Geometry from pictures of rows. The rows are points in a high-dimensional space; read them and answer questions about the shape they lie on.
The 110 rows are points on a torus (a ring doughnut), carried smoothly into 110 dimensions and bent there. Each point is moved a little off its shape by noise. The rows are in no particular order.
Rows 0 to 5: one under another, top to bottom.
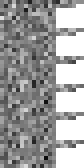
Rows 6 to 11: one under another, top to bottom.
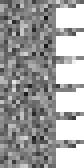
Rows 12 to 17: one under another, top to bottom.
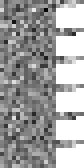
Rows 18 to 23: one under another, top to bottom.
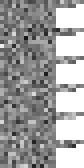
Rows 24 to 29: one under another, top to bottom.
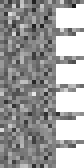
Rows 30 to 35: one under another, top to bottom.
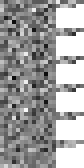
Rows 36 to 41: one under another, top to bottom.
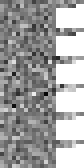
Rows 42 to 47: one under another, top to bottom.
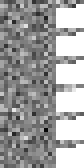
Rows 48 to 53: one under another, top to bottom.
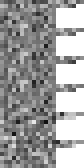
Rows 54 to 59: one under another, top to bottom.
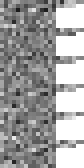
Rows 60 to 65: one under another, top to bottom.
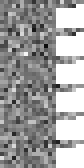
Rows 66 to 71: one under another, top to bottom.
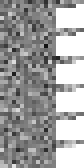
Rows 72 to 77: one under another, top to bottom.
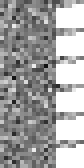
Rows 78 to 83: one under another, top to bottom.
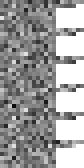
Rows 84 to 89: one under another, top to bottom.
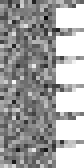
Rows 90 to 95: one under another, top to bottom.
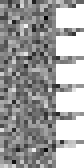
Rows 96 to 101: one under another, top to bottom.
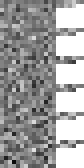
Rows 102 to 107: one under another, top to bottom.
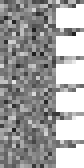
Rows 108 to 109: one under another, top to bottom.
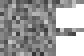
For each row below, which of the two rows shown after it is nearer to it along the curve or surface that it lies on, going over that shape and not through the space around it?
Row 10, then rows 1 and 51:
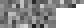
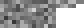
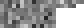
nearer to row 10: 51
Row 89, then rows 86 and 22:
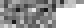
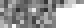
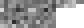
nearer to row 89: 86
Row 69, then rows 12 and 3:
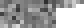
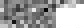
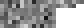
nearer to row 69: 12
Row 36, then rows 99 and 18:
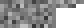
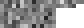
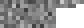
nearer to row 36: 99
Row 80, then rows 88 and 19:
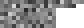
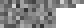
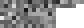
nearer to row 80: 19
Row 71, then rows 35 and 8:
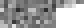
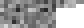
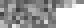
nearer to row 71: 8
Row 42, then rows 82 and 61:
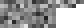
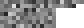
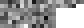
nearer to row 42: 61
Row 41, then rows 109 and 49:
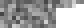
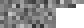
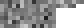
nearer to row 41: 109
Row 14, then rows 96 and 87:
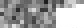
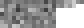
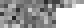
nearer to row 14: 87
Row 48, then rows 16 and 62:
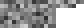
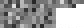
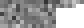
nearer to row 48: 16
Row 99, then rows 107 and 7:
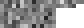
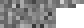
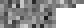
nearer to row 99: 7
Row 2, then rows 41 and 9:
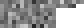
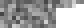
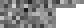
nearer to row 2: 9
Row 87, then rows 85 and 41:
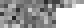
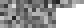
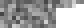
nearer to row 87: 85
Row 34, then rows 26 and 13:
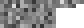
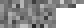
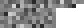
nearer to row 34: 26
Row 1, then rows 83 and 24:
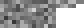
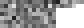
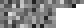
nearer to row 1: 24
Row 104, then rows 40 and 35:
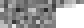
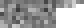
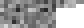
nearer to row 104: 40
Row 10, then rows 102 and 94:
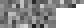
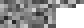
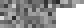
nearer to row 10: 102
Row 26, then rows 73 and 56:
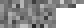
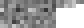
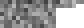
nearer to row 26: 56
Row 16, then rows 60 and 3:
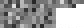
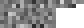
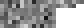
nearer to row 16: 3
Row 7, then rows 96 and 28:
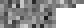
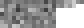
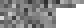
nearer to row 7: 28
